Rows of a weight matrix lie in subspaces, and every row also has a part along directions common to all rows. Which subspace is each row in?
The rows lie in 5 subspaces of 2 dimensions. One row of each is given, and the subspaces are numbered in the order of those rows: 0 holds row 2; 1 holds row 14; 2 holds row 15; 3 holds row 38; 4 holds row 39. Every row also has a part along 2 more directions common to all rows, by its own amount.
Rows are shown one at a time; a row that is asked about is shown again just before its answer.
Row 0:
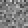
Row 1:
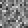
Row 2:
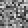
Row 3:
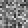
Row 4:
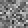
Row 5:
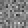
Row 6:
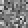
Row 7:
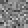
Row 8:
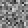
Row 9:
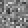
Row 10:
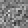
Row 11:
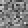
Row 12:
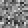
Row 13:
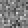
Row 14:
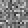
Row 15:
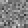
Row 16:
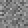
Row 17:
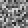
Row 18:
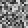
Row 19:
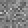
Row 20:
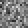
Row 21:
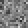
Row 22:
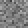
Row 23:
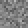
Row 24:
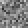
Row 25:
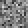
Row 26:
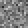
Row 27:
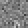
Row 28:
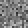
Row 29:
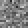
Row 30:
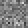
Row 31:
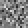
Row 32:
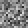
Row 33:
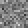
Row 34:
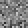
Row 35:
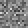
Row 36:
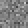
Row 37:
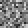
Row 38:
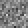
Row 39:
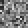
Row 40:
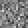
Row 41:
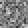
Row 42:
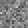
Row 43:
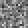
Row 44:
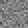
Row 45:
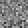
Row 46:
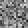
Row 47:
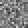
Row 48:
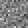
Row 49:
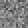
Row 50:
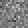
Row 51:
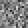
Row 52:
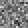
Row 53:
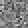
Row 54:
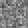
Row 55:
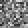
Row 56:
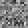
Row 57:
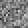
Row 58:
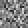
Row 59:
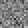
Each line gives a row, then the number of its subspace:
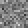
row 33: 2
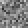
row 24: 2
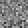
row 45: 0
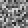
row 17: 3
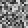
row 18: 2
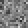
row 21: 4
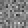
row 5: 1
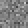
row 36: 1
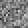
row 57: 3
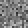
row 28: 0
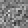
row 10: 3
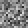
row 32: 3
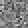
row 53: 4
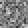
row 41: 4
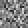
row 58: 3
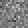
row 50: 4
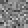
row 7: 2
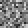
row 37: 4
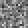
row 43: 0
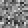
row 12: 2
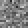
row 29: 1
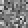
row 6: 4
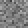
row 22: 1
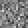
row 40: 3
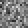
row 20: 4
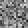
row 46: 0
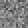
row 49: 3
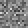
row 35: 1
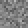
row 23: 3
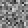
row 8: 2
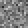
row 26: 0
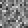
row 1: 4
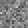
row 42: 1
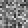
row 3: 0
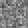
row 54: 0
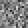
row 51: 3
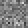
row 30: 2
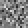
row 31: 3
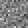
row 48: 3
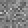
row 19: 1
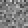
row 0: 1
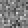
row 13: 0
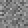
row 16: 1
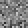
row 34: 0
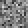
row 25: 0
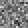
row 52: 0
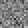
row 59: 2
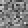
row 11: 4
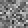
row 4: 1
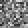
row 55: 4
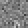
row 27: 2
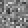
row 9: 4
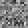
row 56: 2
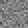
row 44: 2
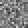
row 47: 4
